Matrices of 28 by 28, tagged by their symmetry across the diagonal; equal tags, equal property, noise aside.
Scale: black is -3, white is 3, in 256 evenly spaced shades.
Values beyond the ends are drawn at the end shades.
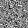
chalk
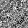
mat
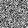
mat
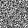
mat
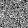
chalk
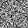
mat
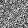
mat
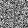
chalk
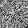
mat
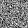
chalk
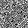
mat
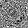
mat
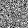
chalk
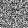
chalk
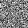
chalk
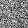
chalk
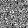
chalk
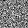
chalk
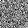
chalk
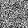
chalk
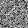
mat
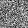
chalk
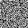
mat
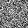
mat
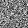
chalk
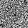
mat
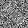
mat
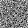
mat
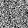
chalk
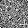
mat
